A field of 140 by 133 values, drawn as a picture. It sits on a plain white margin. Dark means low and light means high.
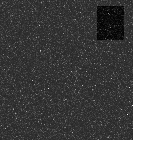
No row or column stands out. The ninth with the lowest average is the top right. The halves do not mirror each other. There are no regular stripes. In the top right lies a patch that is lower than the rest.
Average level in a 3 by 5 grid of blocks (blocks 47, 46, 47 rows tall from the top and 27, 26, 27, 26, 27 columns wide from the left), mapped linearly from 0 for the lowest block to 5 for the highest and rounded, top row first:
5 5 5 2 0 | 5 5 5 5 5 | 5 5 5 5 5
